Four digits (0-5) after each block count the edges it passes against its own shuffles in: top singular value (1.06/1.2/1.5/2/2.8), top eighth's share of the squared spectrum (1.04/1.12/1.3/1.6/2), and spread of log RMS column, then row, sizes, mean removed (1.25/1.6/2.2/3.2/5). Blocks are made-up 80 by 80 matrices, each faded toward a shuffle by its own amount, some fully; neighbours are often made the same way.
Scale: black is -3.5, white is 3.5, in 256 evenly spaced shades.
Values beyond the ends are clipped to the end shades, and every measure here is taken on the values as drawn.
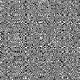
4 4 2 2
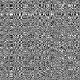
5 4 3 3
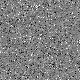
0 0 0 0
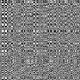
5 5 4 4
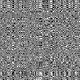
5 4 3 3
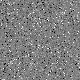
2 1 0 0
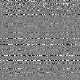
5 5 0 4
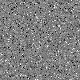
1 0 0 0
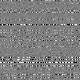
4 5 0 4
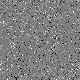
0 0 0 0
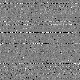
4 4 0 3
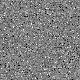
2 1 0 1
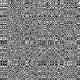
5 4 3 3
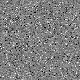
3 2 0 1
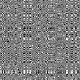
5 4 3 3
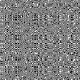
5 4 3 3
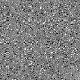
4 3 1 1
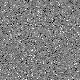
3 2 0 0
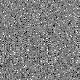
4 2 1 1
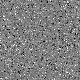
2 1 0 0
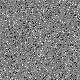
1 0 0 0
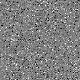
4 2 1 1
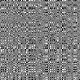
5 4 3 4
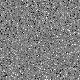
3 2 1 0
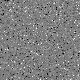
0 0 0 0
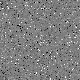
2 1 0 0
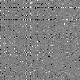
4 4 2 2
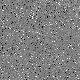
1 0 0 0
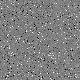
2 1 0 0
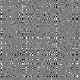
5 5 3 3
